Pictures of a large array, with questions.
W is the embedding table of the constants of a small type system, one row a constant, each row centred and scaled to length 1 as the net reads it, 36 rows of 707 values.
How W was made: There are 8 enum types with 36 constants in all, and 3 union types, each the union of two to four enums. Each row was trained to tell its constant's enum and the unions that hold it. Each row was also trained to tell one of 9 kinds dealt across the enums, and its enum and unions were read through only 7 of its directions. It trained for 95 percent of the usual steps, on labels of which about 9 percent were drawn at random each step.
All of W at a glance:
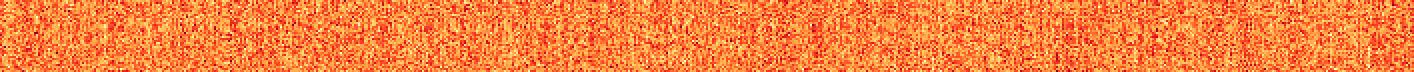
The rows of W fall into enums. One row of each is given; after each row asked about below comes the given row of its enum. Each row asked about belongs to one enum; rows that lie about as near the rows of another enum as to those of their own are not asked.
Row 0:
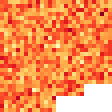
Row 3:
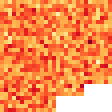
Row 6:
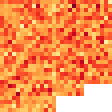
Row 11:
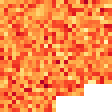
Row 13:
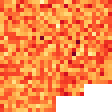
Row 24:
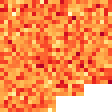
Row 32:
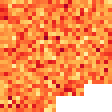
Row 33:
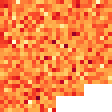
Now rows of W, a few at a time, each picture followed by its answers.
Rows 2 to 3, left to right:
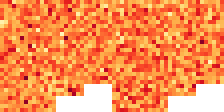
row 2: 24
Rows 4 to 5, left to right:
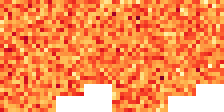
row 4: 0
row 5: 24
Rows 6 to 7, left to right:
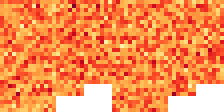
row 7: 32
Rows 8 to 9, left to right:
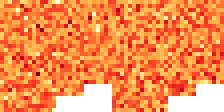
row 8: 3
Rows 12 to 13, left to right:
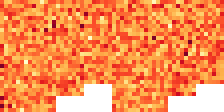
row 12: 13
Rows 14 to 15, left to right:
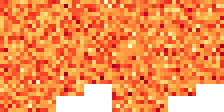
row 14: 32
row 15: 11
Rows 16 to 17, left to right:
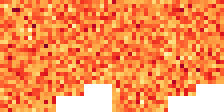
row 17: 24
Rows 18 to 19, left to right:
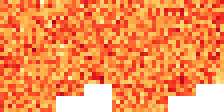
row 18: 0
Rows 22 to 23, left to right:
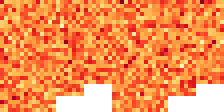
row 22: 24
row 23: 11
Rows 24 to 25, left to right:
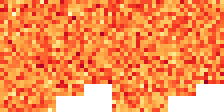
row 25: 0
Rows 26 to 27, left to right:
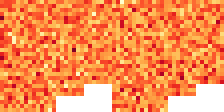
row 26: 33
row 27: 0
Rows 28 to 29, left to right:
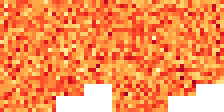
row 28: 13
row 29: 3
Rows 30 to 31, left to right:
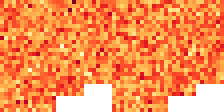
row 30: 13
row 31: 13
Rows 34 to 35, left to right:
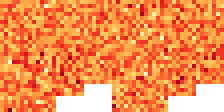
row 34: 3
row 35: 11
